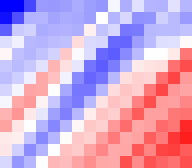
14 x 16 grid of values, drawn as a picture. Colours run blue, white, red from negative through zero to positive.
Neither half mirrors the other. The grain runs diagonally up to the right. There are no lone odd cells. The field climbs toward the bottom right. The ninth with the lowest average is the top left. The ninth with the highest average is the bottom right.
